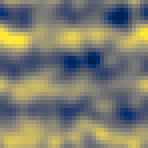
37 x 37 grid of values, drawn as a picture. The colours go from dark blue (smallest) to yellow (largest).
Lone odd cells: none. Stripes: horizontal, repeating 3 times. Average level on the scale: 50%.
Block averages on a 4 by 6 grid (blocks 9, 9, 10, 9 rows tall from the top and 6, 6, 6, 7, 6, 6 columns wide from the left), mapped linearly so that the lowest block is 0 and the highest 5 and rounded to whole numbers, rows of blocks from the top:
232202 / 422024 / 342212 / 553443
